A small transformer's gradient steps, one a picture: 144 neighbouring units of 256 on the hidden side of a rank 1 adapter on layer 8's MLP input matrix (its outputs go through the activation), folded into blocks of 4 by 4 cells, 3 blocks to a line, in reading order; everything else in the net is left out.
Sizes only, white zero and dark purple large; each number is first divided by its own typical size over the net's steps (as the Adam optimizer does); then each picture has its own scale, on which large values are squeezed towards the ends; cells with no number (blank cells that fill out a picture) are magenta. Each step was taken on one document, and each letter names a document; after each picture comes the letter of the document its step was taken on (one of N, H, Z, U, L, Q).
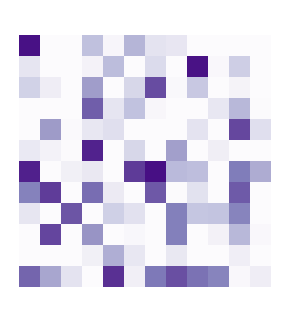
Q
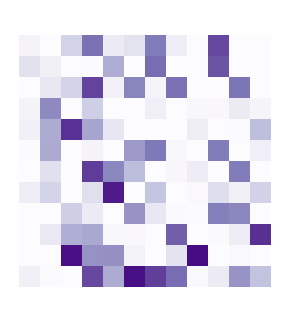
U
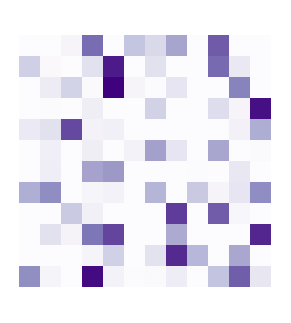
U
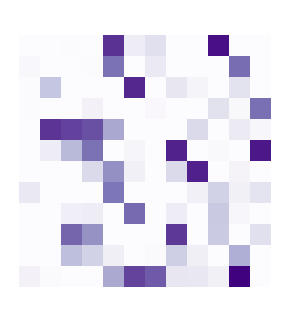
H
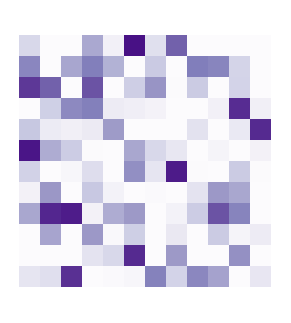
Q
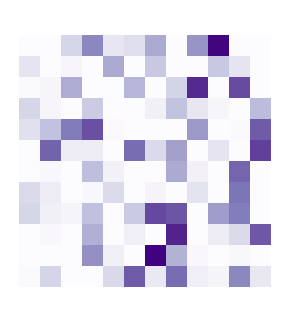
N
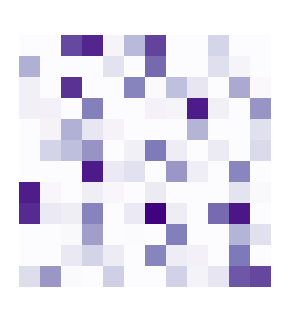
N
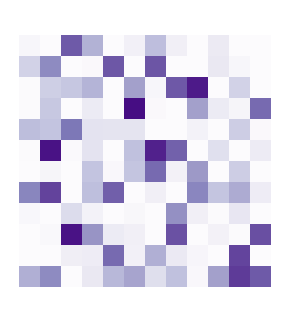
U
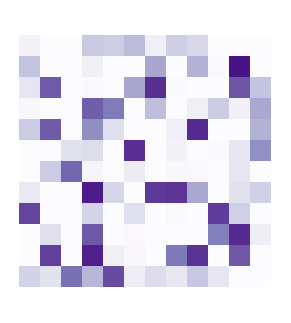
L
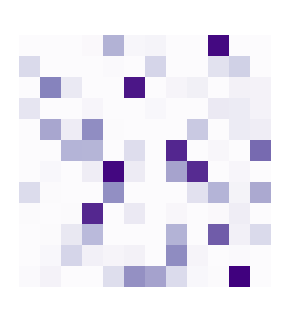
H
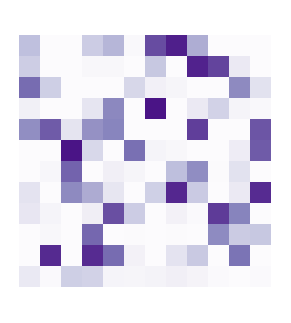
L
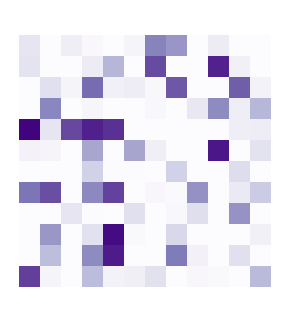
U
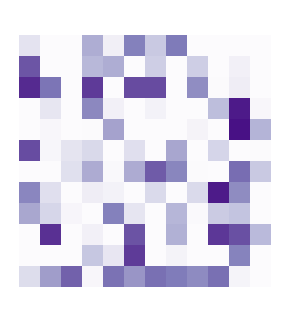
Q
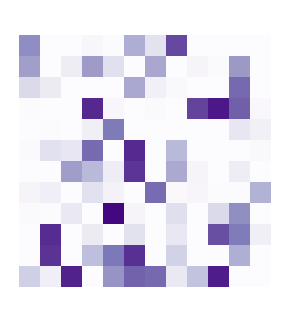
Q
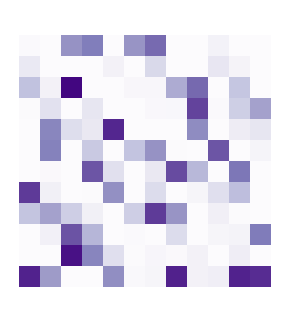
N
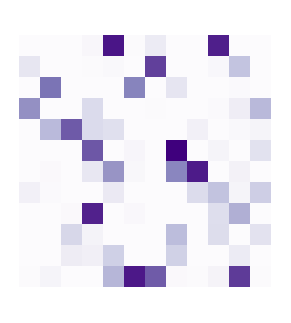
H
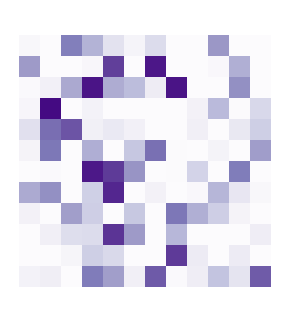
U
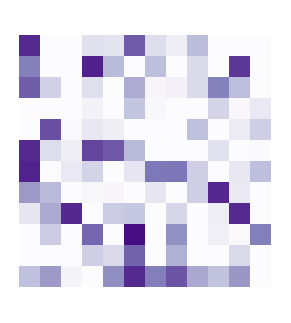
Q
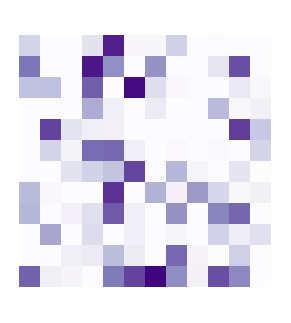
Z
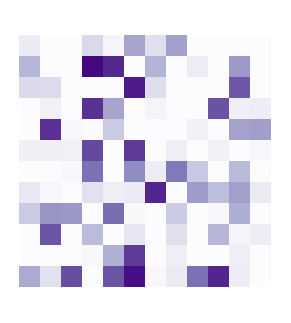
Q
